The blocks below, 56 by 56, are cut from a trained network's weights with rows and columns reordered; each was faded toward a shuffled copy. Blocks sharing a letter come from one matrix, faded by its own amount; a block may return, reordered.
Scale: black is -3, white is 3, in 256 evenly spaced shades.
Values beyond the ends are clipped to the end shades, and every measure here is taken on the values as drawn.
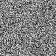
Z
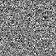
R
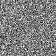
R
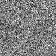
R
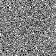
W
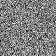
Z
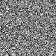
R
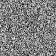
Z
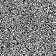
W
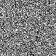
Z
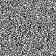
R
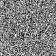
W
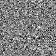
R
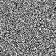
Z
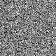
W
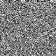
W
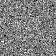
W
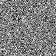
W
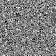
W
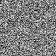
Z
